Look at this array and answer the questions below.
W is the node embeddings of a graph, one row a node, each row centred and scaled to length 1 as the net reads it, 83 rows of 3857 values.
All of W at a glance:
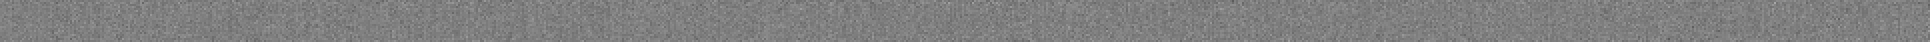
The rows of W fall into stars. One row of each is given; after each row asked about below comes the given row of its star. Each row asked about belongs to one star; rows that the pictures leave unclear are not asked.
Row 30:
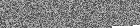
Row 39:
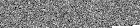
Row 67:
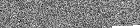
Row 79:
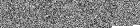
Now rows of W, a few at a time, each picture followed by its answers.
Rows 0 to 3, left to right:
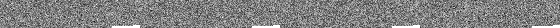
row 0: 79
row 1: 79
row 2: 79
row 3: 30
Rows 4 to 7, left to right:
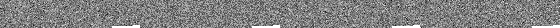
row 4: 39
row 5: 30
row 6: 30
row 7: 39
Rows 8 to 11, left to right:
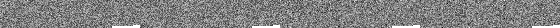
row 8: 67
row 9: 30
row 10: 67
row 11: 39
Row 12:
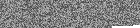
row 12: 30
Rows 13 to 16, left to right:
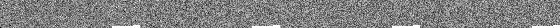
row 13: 79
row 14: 79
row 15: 67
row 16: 67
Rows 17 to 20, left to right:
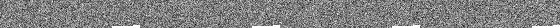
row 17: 30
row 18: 30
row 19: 67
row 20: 79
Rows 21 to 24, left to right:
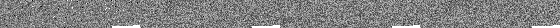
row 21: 67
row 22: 39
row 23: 67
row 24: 79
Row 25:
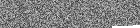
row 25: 67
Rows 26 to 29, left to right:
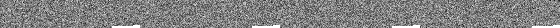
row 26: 30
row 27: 67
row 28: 30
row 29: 79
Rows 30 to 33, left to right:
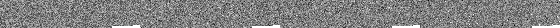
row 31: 39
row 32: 67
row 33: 67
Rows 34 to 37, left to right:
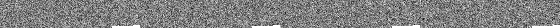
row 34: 79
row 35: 30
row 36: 67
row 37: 67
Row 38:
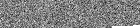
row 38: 30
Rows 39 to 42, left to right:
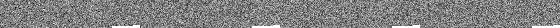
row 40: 79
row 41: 39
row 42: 67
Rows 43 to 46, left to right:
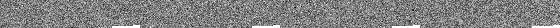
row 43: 39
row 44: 67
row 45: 39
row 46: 79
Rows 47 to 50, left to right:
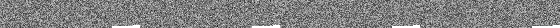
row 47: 79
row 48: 79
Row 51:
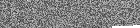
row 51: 67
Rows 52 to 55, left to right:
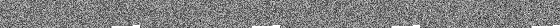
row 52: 39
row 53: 79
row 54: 79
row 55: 30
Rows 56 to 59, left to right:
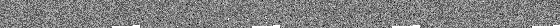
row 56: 39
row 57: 67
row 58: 79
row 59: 67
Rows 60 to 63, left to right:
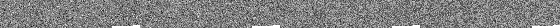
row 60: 39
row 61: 67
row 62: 39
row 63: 79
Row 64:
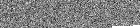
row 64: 79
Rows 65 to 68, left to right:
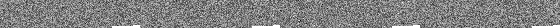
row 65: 39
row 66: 79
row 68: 30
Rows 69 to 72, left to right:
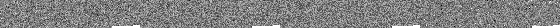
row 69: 30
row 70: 67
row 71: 67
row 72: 67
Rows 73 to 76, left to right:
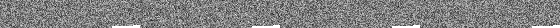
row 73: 67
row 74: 79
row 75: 30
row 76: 30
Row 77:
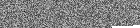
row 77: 30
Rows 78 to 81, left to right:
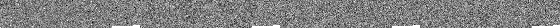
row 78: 79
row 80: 67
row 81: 30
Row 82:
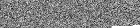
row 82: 79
